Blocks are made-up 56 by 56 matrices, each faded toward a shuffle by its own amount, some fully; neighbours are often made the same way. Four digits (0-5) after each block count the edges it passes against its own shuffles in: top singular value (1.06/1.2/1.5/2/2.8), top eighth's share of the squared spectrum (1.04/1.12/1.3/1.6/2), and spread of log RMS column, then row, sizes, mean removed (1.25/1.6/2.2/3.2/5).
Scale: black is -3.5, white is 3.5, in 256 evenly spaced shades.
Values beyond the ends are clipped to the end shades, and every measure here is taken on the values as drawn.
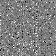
2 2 1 0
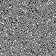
0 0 0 0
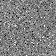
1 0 0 0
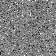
0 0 0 0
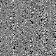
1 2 3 0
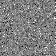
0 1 1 0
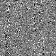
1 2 2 0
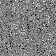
0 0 0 0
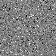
0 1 0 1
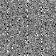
1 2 2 0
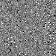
1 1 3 0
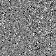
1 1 2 0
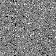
1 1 1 0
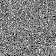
0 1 1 0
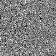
1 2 3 0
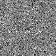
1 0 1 0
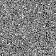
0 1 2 0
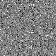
0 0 1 0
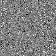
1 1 1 0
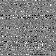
2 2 1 3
